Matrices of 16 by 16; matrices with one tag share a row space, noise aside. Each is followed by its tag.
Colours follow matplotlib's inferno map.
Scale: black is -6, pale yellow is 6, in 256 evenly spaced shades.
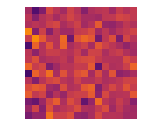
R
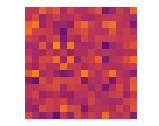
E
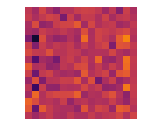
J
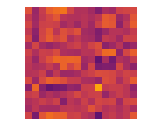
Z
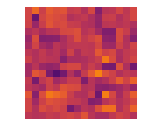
Z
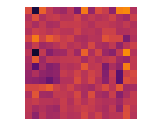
J
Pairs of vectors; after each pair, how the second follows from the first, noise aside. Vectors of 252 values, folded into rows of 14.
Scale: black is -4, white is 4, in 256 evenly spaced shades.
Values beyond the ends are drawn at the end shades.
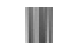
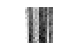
scaled up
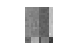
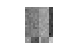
negated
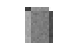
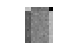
negated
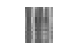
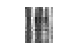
scaled up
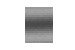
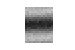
scaled up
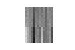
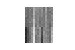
negated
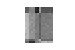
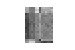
negated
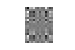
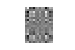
negated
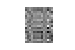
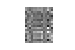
negated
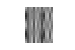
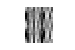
scaled up
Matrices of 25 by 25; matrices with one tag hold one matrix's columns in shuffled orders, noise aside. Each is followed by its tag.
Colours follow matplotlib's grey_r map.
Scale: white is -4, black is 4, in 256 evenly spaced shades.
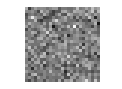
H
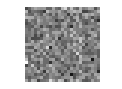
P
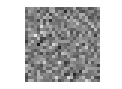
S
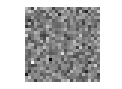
P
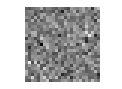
S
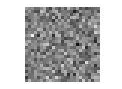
S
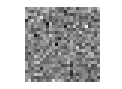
H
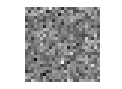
P
